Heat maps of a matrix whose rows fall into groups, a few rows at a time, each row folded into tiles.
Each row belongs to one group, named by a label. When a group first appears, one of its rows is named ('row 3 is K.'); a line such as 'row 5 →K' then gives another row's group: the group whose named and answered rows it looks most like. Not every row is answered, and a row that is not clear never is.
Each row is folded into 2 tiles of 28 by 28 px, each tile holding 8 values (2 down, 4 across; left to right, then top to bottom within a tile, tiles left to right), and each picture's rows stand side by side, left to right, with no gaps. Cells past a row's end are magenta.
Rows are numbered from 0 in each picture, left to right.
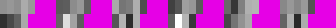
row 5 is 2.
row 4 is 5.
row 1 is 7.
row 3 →7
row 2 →2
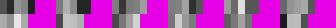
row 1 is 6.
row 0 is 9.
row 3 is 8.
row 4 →8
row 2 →5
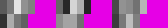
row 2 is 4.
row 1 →9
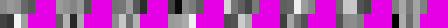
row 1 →2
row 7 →2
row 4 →6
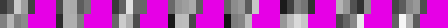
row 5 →9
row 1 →4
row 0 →9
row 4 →4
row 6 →6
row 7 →7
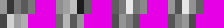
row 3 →8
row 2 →8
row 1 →8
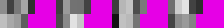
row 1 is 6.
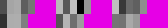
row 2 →5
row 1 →8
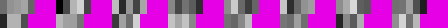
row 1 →9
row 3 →9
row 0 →7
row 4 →6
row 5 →5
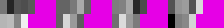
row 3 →4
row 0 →9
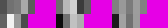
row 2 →2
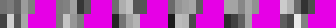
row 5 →6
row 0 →2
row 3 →7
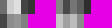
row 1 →9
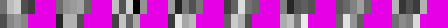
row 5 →9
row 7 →5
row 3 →5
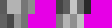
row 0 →4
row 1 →9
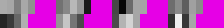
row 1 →7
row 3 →2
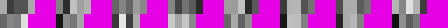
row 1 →5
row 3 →9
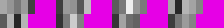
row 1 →4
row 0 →2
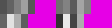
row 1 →2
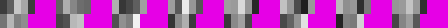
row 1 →6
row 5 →6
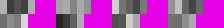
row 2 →6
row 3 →6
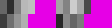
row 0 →5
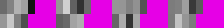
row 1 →6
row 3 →8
